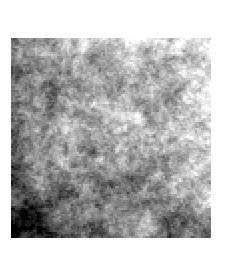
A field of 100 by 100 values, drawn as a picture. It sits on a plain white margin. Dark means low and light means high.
Grain: blotchy. Mirror symmetry: none. Slope: up to the top right. Stripes: none. Ninth with the lowest average: bottom left. Odd rows or columns: none. Average level on the scale: 60%.
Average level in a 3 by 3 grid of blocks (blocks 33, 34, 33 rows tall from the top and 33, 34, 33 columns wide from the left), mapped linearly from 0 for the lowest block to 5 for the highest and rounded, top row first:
3 4 5 | 3 4 4 | 0 2 3
